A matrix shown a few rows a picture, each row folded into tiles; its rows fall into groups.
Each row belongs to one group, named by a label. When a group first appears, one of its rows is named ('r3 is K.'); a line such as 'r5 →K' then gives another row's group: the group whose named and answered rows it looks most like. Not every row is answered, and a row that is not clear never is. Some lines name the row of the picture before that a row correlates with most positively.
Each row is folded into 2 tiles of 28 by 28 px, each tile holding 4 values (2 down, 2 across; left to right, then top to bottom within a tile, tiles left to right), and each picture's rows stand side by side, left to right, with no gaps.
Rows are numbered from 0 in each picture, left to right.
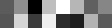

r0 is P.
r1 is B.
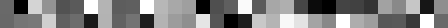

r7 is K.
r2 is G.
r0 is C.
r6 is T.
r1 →G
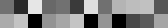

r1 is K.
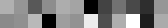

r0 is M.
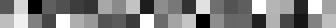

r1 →T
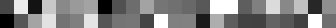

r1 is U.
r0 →P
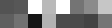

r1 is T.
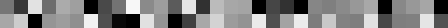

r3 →P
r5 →C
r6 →U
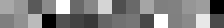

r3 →U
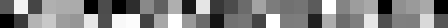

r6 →U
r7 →U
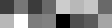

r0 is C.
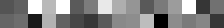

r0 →G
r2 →M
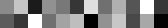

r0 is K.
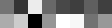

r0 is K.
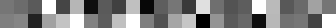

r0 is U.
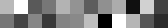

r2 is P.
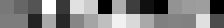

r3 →U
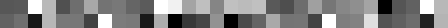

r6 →U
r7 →G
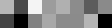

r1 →M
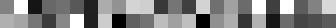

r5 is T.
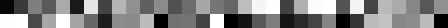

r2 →M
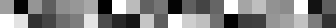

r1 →U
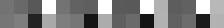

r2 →G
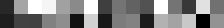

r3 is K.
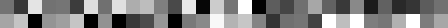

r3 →P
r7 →C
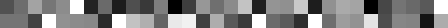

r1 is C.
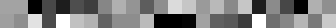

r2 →M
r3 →B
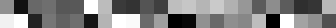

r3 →B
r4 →M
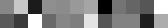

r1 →U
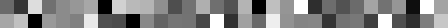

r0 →K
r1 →U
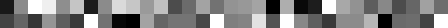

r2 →B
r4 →U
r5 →T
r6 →M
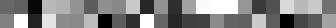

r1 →M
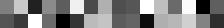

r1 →P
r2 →G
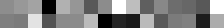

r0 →U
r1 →M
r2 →B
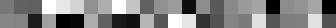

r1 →B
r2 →B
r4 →U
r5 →U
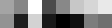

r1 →B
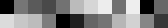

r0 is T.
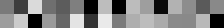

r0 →K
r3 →M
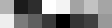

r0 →T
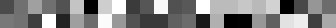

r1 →P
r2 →T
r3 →G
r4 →B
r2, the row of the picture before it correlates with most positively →0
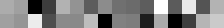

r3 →P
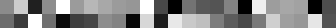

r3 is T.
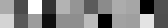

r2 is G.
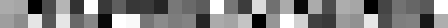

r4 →K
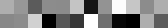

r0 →M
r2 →B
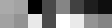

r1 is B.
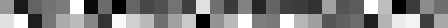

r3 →K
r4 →C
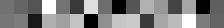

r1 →K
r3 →C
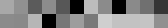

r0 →M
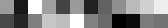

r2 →B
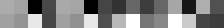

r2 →C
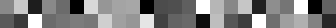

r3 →G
